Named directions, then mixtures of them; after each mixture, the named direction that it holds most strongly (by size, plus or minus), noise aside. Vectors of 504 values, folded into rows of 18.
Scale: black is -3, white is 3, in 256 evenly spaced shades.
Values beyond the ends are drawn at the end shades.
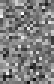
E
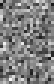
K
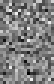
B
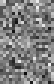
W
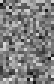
K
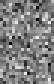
W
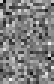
K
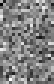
K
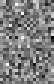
E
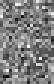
E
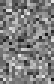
B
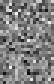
B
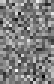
W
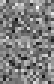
W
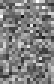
K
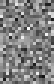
E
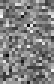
E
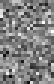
E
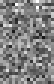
W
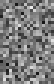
E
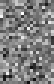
E
